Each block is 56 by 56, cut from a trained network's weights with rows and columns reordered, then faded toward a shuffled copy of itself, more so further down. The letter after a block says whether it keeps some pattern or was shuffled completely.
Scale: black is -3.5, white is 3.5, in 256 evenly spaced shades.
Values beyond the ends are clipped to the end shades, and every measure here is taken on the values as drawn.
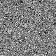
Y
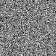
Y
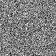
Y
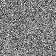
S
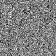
Y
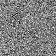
S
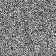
Y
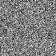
S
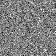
Y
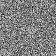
Y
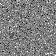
S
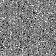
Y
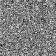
Y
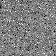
S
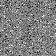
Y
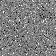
S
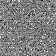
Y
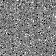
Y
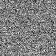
Y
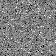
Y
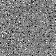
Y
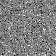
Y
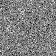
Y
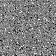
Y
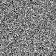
Y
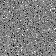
S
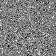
S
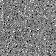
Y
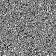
S
